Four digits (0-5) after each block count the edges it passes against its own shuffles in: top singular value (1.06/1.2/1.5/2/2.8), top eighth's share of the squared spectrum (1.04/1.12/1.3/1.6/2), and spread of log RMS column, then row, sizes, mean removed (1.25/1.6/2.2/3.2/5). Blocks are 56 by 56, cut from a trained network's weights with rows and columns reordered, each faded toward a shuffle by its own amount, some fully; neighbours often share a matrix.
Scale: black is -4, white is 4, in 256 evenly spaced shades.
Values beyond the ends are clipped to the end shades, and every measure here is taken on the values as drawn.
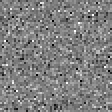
0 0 0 0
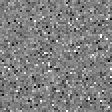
0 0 0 0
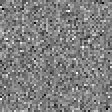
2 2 0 0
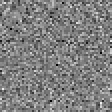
2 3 1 1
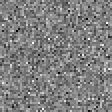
0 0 0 0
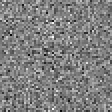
3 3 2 1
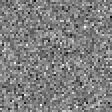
0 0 0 0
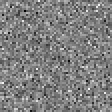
0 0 0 0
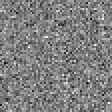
2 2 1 0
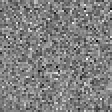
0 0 0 0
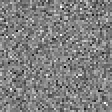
1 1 0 0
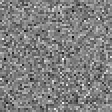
2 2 0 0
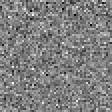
2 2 0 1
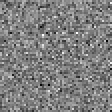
2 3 1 1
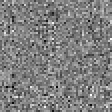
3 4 2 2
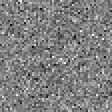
1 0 0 0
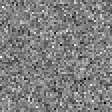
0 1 0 0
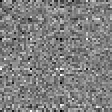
4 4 2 2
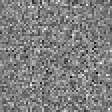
2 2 1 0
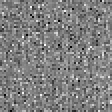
2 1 0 1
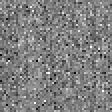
2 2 0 1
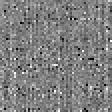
3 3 0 2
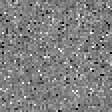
0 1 0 0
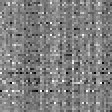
4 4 0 3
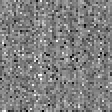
2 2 0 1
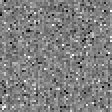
1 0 0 0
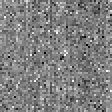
2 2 0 1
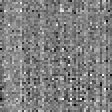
4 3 1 2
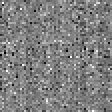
2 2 0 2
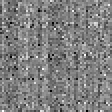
3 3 0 2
